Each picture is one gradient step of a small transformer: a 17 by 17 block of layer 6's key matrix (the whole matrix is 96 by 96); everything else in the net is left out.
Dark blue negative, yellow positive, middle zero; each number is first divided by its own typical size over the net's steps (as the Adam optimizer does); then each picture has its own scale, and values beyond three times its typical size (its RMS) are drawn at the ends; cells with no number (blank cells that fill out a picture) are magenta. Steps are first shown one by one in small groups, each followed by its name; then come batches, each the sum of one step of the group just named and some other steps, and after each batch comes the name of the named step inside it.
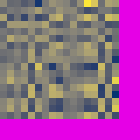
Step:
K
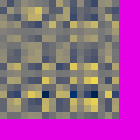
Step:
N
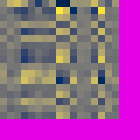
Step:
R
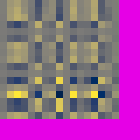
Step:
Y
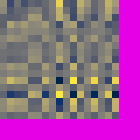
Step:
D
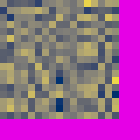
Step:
K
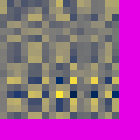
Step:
D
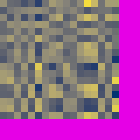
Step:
K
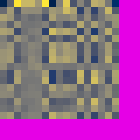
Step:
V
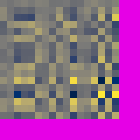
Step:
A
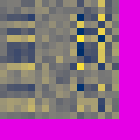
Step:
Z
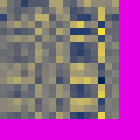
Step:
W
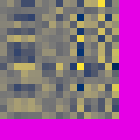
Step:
Z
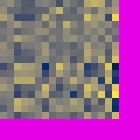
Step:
A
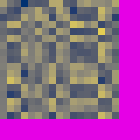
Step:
W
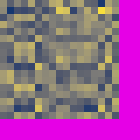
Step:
W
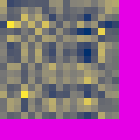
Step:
W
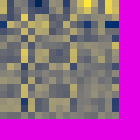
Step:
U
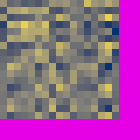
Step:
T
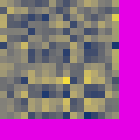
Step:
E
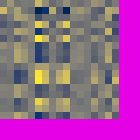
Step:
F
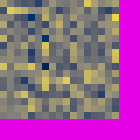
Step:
E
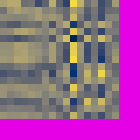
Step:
E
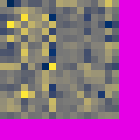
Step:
F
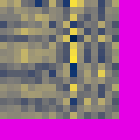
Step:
U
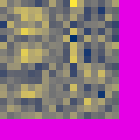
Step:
T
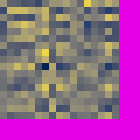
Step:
T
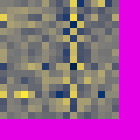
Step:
E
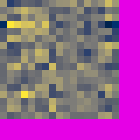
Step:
T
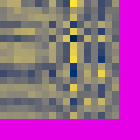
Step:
F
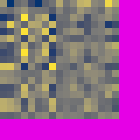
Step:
U
